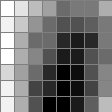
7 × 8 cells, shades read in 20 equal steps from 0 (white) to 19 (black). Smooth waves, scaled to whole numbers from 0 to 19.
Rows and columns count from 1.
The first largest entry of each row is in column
5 5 6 5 5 5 4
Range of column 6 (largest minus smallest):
8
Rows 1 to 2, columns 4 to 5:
7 11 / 11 13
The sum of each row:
51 72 87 86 96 97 92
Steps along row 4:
up up up up same down down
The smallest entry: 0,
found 3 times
